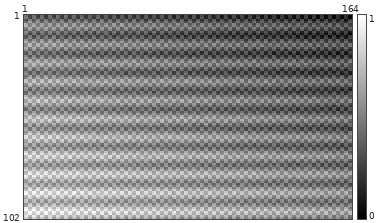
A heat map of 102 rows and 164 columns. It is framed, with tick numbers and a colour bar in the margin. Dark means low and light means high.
Ninth with the lowest average: top right. Ninth with the highest average: bottom left. Stripes: horizontal, repeating 11 times. Slope: up to the bottom left.
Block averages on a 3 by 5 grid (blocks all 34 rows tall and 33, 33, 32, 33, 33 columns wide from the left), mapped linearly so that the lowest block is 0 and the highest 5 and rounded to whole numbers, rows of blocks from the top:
22110
43221
54433
